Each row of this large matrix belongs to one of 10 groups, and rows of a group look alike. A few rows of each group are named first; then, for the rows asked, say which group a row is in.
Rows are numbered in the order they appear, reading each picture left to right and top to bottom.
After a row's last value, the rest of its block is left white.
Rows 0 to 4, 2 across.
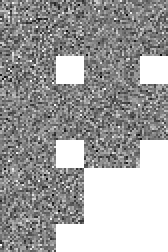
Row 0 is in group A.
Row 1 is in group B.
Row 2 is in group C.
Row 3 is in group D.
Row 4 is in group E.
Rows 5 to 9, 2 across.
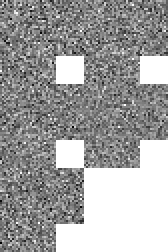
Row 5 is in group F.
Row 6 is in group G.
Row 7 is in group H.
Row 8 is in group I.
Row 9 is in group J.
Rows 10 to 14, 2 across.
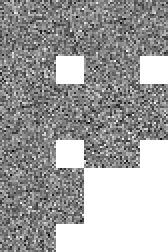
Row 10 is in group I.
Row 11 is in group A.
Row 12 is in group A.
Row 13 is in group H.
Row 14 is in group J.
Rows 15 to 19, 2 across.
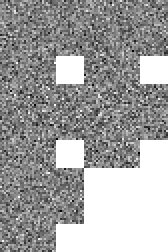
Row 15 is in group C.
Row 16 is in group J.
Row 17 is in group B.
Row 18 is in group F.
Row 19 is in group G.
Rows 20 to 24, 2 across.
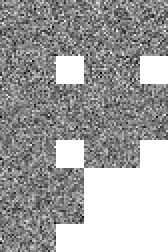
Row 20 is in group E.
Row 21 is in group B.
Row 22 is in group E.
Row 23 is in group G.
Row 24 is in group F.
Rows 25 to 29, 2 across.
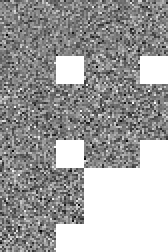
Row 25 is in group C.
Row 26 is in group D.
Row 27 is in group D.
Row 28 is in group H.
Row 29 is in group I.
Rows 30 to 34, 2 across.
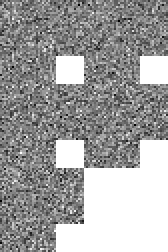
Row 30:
A
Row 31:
A
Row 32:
B
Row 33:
B
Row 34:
E
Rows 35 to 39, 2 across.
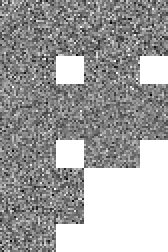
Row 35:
B
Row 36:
A
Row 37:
A
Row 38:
G
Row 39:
G
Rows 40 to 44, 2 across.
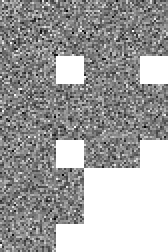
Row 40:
G
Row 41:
H
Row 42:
D
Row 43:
G
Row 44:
D
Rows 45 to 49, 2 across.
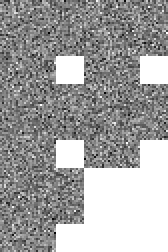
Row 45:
C
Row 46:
H
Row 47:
I
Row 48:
J
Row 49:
D
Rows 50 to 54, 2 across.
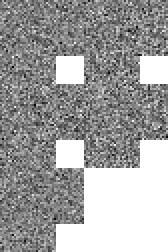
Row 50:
D
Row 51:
E
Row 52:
B
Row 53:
E
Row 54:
D
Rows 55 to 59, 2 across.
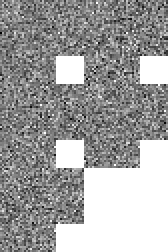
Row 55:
E
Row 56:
A
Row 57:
I
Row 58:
E
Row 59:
G
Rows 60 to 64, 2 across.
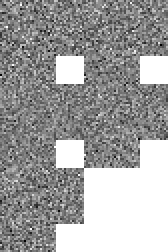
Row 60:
J
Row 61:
H
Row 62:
C
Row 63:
F
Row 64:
E
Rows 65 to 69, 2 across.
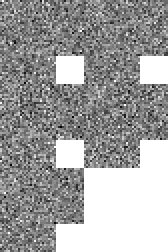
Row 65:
G
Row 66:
E
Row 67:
G
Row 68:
I
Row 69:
G
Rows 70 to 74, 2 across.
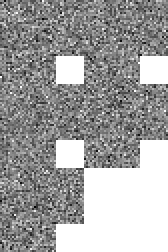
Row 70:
E
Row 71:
G
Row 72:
B
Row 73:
D
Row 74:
E
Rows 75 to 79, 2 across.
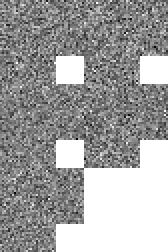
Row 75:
C
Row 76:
A
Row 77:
B
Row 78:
J
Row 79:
H
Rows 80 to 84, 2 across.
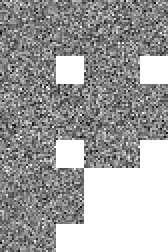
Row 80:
J
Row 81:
F
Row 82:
G
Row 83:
F
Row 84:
J
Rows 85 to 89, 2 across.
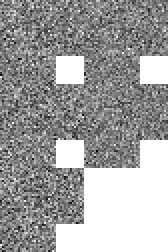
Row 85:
H
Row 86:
H
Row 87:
I
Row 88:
A
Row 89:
H
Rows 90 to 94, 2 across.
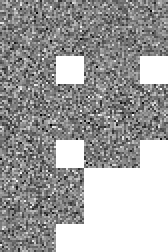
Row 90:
J
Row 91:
D
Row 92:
J
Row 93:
H
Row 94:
H
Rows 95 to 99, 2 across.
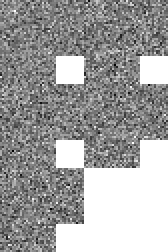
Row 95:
H
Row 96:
E
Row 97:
F
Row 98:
G
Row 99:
B
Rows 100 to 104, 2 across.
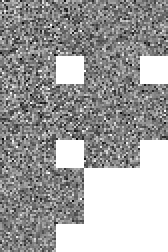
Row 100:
G
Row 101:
F
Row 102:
B
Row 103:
J
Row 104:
G
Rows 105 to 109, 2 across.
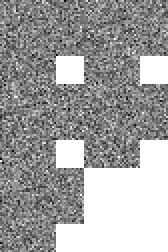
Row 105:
C
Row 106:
H
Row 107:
E
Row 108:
J
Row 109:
E
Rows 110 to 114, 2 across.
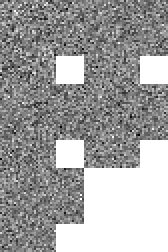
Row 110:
F
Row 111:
F
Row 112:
A
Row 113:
D
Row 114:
C
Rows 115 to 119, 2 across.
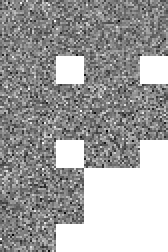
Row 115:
B
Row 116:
E
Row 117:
J
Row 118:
J
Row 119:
F
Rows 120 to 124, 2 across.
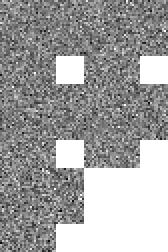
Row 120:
J
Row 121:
G
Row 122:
I
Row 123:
I
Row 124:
G
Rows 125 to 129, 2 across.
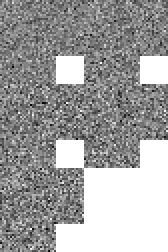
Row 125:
A
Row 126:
C
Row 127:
B
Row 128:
J
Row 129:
E
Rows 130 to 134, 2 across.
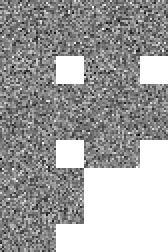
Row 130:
D
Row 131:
D
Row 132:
J
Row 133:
D
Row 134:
H
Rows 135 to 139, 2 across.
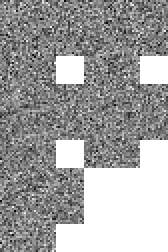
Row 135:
C
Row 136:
G
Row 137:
E
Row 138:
C
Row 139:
D
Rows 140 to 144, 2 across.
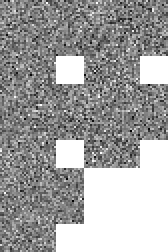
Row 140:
C
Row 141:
A
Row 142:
I
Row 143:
C
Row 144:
G
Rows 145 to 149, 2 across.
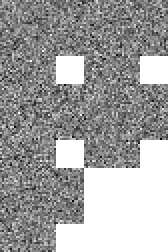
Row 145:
A
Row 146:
C
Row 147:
G
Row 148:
B
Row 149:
G
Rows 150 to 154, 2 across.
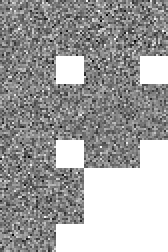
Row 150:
B
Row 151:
H
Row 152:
G
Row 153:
J
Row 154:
D
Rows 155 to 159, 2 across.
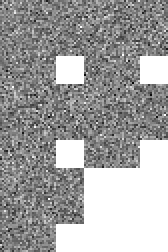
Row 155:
B
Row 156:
F
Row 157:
I
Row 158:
G
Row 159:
H
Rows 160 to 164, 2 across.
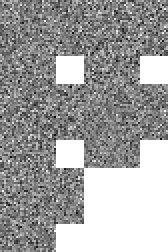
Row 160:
G
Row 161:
B
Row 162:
D
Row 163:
B
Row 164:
C
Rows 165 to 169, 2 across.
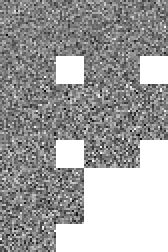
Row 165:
C
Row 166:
J
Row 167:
I
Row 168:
C
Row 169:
F
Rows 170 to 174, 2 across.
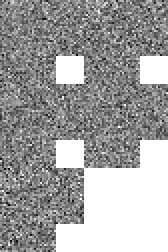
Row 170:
B
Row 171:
H
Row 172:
E
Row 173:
I
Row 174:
C
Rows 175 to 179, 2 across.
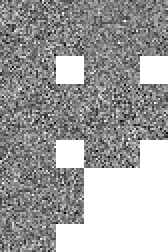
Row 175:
F
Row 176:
I
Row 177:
H
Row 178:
F
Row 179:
E
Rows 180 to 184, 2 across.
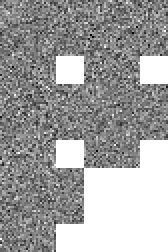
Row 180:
A
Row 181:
C
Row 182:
D
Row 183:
A
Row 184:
F
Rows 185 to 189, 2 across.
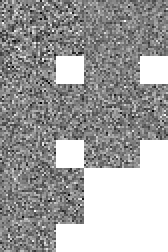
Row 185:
F
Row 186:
I
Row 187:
F
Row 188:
I
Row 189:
I
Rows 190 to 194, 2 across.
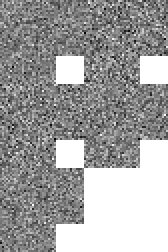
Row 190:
A
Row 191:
J
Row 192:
J
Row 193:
G
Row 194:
H
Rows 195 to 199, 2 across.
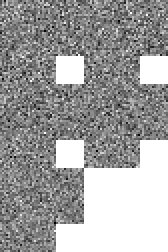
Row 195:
E
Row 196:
B
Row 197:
D
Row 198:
D
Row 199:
G
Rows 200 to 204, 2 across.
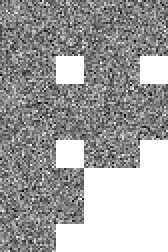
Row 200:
E
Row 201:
J
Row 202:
A
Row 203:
G
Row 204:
G
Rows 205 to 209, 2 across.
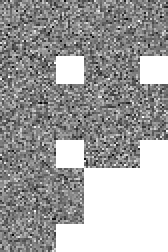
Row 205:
C
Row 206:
C
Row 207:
F
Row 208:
E
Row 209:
D
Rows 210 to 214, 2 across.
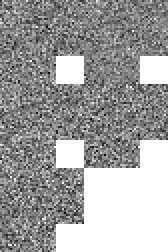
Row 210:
A
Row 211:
H
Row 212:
G
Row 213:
C
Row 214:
B
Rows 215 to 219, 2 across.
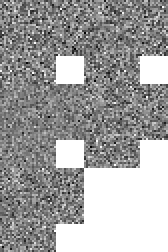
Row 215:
I
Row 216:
E
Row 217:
I
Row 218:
E
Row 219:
E
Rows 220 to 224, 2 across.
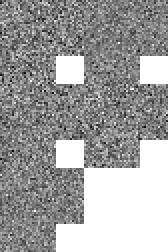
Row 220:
E
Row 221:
D
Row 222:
F
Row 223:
G
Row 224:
I
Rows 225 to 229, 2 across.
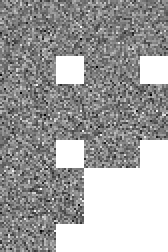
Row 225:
J
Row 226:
F
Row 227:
J
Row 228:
G
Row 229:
I
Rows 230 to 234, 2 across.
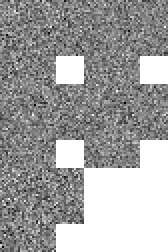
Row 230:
C
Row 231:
J
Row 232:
B
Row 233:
H
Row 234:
H
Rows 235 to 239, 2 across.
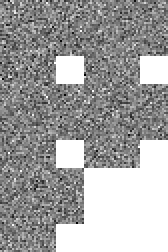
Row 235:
C
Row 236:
F
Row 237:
B
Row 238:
D
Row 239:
B
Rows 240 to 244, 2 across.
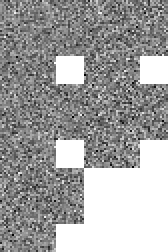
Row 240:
C
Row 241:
E
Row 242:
G
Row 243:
F
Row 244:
D
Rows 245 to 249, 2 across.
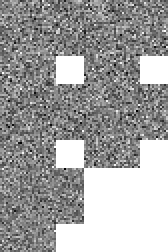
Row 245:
G
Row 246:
E
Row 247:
J
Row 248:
E
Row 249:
G
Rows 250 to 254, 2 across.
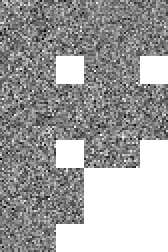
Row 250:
J
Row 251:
A
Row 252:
F
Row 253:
G
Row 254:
H
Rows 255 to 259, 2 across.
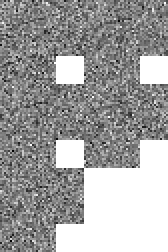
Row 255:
C
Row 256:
A
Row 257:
A
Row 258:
H
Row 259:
A
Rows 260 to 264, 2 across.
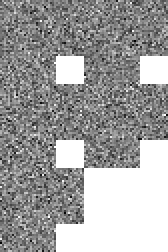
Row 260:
I
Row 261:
H
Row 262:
C
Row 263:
G
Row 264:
F
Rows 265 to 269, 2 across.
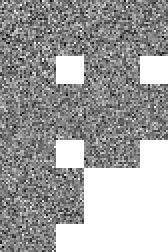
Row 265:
F
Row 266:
F
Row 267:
G
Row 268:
E
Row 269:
H
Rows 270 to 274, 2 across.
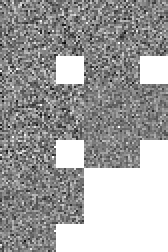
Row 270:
I
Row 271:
F
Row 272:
I
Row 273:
I
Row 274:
E
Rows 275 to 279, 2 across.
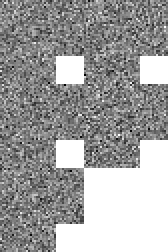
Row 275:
F
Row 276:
E
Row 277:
G
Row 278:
C
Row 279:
F
